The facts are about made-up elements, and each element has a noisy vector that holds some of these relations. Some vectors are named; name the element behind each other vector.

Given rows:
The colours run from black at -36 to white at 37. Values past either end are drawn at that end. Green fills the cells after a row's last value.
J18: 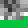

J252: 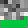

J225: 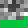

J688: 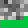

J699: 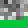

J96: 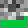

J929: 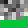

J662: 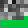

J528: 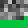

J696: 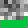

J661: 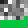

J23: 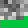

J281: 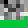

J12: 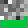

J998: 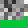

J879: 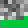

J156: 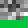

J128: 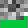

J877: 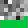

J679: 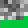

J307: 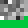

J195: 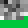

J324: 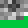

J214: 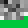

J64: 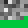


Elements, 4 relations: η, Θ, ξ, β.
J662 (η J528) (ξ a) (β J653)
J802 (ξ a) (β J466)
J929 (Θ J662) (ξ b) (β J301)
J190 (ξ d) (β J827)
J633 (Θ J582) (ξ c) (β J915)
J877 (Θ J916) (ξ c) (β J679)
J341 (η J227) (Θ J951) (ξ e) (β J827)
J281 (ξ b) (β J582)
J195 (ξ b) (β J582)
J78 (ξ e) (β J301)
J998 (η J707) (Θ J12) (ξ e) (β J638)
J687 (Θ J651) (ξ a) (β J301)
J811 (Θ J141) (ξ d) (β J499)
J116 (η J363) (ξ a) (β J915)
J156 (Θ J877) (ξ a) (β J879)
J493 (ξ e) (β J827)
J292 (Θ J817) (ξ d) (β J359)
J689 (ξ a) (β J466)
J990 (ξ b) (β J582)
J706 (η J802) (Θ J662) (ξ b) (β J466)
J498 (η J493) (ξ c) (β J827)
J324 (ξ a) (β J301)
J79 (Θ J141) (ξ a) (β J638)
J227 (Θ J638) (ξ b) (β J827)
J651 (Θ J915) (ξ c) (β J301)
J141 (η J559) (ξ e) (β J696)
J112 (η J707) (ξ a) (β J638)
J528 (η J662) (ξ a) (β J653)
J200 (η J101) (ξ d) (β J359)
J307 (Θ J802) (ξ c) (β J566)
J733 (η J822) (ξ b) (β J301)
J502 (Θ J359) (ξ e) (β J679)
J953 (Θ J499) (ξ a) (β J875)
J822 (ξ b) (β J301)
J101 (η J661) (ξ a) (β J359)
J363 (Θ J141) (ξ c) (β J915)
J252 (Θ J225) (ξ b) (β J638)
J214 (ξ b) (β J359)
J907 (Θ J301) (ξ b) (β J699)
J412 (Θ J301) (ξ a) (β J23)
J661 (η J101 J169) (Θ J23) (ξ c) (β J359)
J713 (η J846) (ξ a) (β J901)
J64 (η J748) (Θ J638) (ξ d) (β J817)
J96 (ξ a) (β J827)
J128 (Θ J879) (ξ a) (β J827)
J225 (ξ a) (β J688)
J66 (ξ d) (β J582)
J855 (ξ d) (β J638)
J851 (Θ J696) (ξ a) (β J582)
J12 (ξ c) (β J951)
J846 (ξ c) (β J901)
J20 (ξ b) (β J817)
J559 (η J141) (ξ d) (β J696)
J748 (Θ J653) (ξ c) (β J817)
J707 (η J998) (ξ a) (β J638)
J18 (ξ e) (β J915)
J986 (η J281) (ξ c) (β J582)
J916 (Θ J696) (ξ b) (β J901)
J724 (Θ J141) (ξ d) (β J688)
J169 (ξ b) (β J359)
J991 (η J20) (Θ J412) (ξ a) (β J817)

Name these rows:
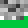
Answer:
J227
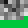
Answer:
J733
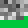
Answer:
J827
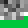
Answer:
J907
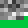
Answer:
J79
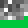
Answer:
J101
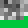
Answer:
J582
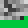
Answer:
J141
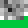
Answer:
J341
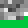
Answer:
J991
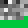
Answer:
J200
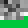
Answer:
J916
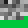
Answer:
J66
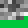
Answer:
J953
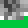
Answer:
J78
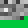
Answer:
J559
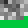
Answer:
J359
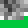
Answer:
J502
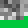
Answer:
J301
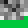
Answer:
J822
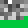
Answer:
J748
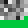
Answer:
J986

